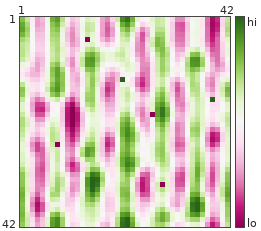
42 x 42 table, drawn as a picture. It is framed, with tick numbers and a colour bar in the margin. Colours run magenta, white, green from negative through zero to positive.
The bottom middle is the ninth with the highest average. On average the colour sits 50% of the way up the scale. Upright stripes repeat 6 times across the table. Six lone cells stand out: two far higher and four far lower than their neighbours.
